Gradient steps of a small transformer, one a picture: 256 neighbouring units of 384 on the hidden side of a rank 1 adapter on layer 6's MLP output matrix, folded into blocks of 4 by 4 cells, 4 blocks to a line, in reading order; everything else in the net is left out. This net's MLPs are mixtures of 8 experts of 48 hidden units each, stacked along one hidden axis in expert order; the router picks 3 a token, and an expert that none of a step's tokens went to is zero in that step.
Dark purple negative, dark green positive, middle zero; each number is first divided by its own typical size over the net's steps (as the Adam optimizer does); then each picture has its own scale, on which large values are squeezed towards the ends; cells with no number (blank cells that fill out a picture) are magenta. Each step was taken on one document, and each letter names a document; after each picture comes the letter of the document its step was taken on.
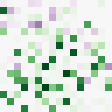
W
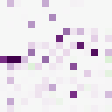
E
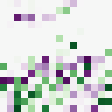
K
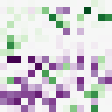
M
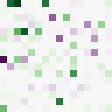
E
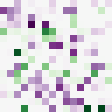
W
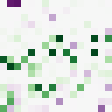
E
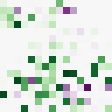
W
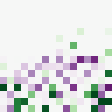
K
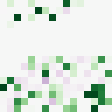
K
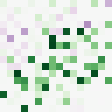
W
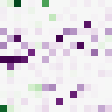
E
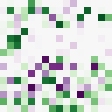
M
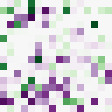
M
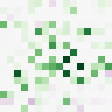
W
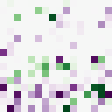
K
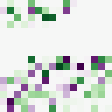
M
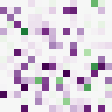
W
